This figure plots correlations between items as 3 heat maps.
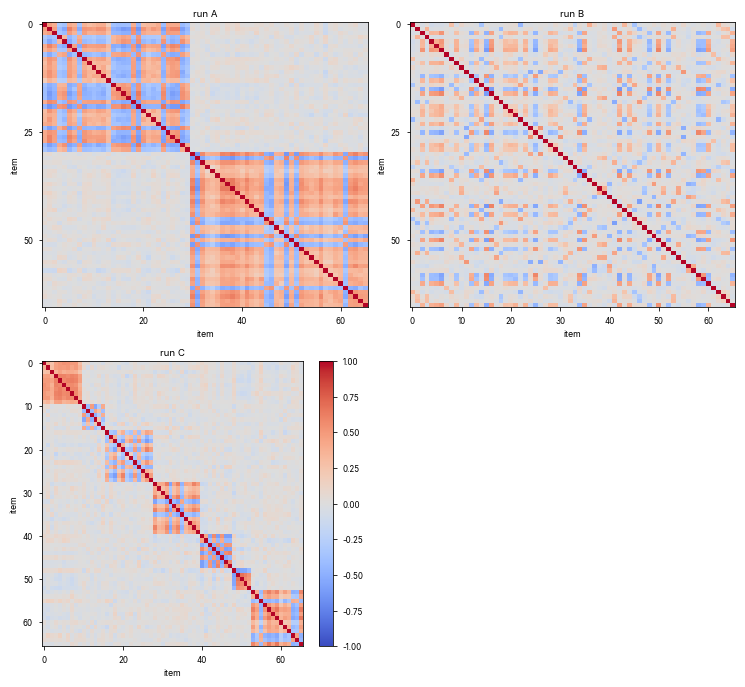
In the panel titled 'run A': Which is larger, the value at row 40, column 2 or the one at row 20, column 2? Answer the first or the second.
the second
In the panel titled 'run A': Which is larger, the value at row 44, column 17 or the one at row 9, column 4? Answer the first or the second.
the first
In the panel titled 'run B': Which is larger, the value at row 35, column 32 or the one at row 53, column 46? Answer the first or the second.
the first
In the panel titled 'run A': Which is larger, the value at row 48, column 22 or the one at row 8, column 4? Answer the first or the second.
the first
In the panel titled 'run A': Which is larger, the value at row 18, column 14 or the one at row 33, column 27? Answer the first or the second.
the second
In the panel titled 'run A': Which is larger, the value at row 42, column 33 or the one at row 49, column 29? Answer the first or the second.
the first
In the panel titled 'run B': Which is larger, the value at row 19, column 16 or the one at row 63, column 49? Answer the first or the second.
the first
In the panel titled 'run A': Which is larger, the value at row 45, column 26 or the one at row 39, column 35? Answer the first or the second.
the second
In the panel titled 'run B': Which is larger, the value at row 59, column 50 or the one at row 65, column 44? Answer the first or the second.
the second
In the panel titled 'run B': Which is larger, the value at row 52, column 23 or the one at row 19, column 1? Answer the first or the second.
the second
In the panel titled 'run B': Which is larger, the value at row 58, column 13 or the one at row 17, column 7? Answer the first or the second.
the second
